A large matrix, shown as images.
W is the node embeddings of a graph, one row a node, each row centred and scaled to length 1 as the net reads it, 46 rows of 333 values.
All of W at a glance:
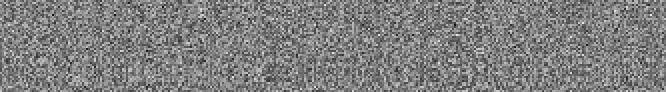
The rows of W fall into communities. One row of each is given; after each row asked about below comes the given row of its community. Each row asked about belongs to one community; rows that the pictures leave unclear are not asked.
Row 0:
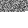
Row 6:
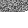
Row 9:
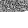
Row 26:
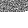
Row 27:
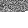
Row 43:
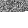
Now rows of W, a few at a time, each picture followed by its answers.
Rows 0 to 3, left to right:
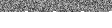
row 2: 6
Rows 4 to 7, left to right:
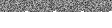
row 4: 0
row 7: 27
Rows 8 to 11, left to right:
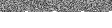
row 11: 6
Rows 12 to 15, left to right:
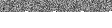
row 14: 0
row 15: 26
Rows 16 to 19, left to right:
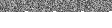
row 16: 6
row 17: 0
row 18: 26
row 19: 27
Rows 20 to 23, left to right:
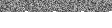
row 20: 27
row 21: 6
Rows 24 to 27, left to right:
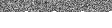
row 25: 43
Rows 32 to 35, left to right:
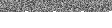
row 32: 26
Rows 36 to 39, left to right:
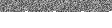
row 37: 0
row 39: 27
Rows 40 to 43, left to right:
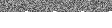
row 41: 26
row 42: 26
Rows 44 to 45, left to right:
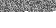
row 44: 6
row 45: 9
